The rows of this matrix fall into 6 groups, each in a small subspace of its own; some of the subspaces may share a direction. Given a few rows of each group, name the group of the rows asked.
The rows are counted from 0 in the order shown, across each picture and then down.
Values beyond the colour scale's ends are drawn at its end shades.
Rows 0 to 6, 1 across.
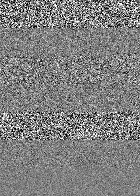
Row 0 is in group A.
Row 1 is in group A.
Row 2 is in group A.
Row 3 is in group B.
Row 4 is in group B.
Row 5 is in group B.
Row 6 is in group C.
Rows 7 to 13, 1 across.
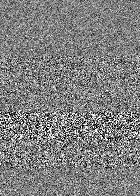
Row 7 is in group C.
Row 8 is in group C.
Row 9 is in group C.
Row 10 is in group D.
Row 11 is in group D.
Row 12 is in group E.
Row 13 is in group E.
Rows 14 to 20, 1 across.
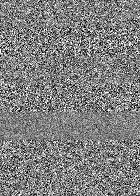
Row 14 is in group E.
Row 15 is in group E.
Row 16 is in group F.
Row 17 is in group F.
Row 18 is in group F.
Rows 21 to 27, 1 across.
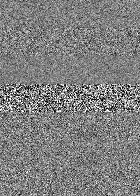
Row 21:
A
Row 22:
B
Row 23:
F
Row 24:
E
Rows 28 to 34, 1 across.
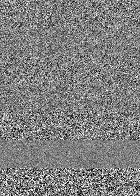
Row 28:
D
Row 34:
C
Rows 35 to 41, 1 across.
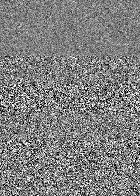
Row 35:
A
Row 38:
E
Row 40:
B
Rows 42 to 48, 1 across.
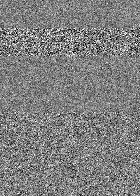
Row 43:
C
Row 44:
D
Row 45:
B
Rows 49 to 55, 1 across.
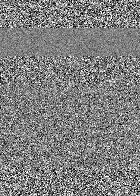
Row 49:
D
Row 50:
B
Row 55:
D
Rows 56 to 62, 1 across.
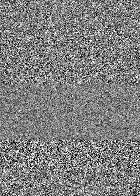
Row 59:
D
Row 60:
C
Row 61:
A
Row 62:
B
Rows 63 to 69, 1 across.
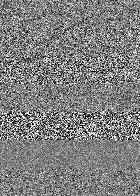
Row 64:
B
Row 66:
F
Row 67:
B
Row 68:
B
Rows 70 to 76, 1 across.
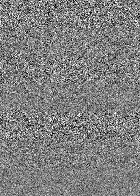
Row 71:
F
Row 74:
F
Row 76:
B
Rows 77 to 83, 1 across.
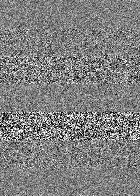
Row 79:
C
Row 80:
E
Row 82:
A
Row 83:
A
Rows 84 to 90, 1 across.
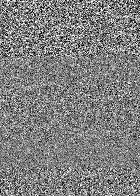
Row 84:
C
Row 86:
A
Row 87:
E
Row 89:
E
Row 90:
E
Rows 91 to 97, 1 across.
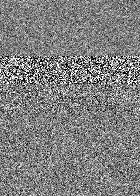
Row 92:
F
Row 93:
A
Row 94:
F
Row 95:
F
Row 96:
D
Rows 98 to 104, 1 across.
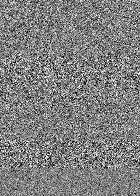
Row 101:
F
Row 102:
E
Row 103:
D
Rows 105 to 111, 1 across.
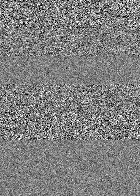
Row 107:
B
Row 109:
A
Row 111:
D
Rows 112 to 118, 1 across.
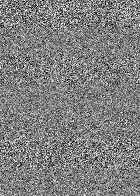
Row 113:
B
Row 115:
D
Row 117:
D
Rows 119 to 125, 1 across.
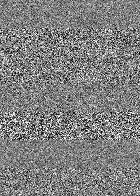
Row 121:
B
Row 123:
C
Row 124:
C
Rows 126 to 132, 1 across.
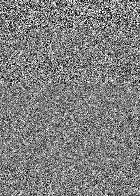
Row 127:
D
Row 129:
B
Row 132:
D
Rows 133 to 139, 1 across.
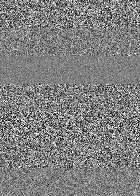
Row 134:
A
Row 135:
E
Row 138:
D
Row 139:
B
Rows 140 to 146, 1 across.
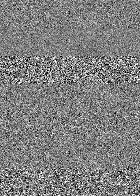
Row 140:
B
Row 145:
B
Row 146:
C
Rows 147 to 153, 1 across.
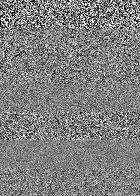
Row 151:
C
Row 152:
C
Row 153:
D
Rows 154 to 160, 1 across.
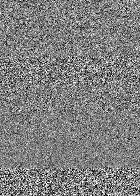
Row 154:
A
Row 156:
D
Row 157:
F
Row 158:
A
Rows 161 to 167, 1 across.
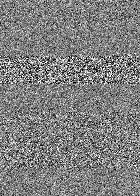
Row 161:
E
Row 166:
A
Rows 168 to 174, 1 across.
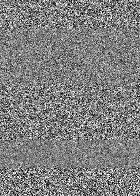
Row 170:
C
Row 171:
C
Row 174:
B
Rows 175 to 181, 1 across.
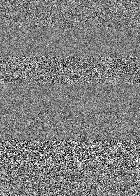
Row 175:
F
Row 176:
B
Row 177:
F
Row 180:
C
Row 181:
C
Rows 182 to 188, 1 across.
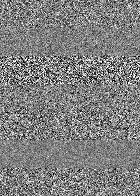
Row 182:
B
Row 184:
B
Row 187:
B
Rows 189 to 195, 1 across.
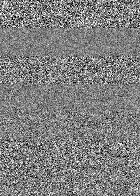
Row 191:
D
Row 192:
E
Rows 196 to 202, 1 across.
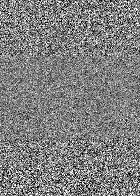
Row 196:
E
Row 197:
D
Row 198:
D
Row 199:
C
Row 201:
D
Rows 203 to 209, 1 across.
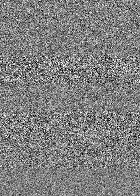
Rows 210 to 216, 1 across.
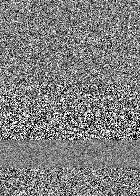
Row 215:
D
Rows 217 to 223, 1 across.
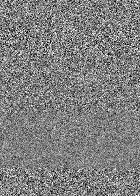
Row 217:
F
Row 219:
B
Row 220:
C
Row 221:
F
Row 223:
F
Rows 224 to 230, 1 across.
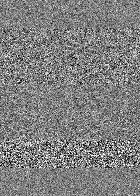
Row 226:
A
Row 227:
C
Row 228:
A
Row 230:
A
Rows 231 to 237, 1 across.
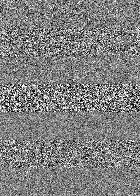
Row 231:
F
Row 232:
C
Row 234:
E
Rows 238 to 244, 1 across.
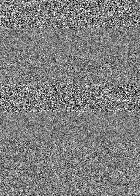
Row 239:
A
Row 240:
D
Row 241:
A
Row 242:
F
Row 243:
F
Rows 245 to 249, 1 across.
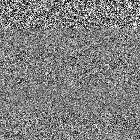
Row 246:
A
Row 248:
F
